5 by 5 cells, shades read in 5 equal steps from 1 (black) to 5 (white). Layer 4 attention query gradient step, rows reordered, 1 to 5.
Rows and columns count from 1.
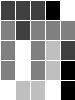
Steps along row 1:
same same down up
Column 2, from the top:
2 2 5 5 4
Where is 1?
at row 1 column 4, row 4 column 5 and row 5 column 5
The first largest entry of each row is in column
5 1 2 2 1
